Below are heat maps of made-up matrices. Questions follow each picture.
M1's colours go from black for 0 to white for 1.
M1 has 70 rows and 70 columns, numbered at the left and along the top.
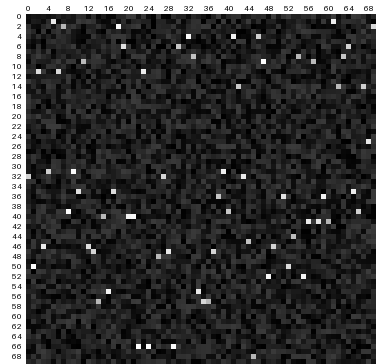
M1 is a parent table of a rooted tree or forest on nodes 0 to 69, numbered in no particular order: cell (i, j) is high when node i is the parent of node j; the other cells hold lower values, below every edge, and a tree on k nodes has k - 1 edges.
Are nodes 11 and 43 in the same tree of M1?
yes
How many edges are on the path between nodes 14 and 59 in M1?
3
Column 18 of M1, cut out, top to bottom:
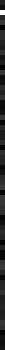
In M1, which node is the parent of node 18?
2
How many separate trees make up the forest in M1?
3
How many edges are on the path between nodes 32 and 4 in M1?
1
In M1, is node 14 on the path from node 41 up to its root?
no
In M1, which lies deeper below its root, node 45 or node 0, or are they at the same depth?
node 0
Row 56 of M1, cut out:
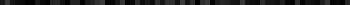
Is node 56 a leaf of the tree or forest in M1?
yes
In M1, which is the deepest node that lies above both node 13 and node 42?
9
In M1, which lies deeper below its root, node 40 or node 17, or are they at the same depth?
node 17
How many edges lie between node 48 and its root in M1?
2
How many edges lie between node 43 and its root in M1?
3
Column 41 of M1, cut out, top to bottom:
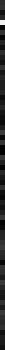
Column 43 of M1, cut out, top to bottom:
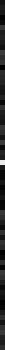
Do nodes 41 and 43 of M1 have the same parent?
no
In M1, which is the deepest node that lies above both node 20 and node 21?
40
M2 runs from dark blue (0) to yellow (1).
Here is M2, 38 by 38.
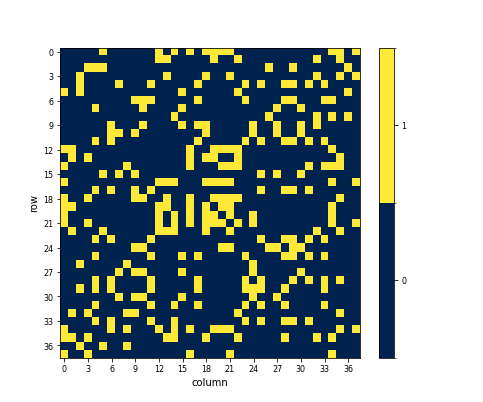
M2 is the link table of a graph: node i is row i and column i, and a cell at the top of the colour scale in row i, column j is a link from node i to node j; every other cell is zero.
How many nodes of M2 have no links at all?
0
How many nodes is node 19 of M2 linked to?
9
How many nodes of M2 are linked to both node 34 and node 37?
3
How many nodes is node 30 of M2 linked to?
6
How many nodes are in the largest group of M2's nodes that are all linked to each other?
7
